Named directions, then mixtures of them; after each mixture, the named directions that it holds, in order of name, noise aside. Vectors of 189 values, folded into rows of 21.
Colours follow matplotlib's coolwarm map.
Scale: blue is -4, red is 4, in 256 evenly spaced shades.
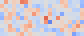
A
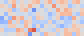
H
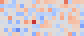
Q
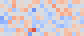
H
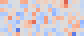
A, Q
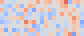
H, Q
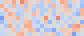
A, H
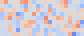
A, Q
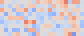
H, Q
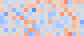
H, Q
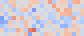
H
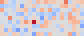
Q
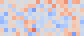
H, Q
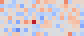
Q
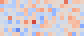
Q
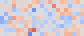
H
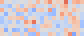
H, Q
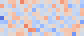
A, H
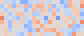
A, H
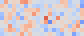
A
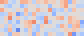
A, Q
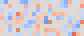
A, Q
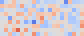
Q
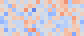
H, Q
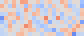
A, H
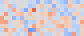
H, Q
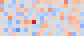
Q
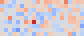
Q
